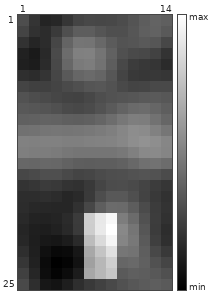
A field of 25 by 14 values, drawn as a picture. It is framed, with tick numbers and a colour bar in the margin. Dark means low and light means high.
Ninth with the highest average: bottom middle. Roughest part: bottom middle. Histogram: skewed, a long tail of high values. Odd patch: higher, in the bottom middle. Ninth with the lowest average: bottom left.
